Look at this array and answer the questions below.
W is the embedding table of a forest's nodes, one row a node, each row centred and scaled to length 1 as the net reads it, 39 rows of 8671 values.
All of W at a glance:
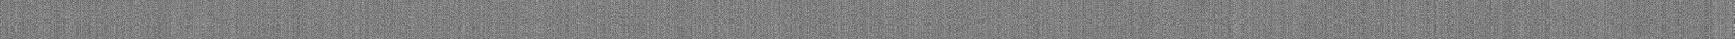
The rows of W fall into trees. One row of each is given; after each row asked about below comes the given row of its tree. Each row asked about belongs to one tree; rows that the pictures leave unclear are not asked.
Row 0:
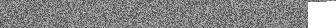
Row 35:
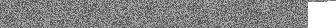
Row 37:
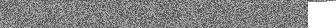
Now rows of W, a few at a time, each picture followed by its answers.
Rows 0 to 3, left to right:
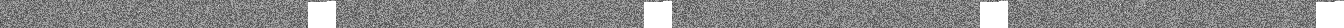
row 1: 0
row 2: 35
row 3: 0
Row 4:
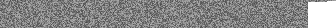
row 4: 35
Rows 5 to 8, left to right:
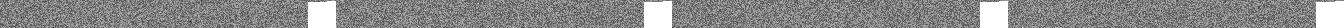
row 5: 0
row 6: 37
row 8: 37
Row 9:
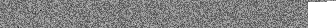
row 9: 35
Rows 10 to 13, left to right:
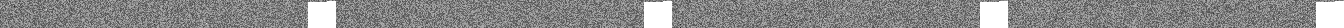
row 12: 35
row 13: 37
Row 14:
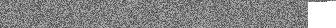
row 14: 0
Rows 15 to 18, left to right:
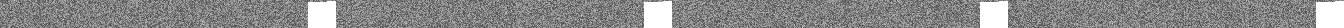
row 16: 37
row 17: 37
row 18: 0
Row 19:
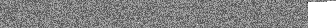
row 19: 35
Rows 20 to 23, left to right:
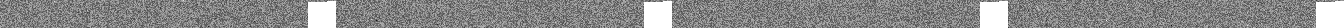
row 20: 35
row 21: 0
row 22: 35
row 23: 35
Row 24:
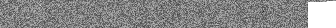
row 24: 37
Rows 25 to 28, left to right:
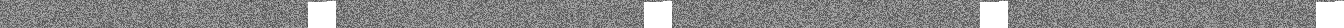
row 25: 37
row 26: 0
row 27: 0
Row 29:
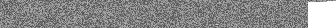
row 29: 37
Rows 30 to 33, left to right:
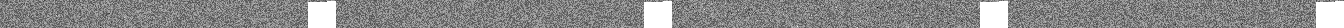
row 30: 0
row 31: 0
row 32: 37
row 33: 35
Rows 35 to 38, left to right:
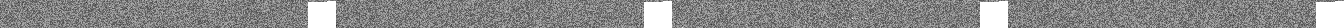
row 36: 0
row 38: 0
